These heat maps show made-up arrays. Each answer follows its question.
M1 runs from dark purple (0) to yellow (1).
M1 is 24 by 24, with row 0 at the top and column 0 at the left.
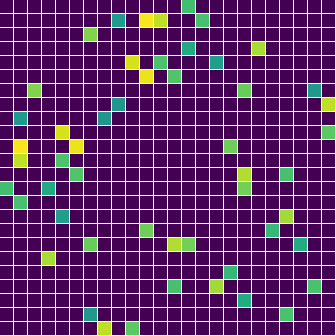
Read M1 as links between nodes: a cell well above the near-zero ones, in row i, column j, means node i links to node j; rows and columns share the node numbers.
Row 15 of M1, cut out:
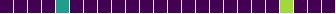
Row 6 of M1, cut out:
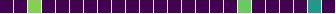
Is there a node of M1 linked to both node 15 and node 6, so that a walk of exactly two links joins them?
no
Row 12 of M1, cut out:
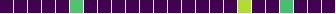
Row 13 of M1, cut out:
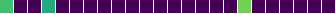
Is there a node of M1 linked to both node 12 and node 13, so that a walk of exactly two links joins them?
yes
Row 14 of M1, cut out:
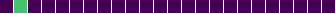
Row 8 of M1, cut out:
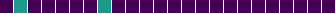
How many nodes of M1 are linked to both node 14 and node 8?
1
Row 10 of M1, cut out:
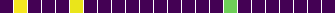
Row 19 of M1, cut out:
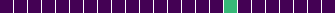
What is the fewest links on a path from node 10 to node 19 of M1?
2
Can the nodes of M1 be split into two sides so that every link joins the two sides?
no
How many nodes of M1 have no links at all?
0
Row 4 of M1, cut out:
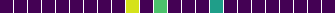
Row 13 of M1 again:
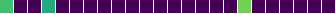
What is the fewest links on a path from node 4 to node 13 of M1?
5
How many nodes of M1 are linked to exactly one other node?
6
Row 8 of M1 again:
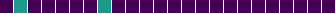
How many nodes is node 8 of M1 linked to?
2
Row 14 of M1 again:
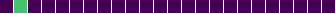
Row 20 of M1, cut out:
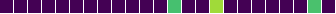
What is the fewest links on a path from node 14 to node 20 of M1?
5
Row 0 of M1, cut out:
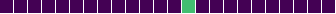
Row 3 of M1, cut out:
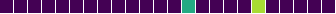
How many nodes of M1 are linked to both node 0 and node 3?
1
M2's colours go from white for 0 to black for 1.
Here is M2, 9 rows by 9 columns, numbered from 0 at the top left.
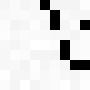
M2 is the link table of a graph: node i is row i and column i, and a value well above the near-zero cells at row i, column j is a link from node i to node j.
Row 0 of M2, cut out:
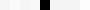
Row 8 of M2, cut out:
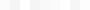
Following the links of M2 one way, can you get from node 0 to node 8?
yes
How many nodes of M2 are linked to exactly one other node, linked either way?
3
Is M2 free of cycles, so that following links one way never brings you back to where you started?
yes
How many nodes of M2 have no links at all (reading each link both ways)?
1
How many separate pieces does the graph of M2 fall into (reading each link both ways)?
2
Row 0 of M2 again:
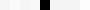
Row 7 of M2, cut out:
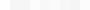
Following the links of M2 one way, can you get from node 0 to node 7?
yes
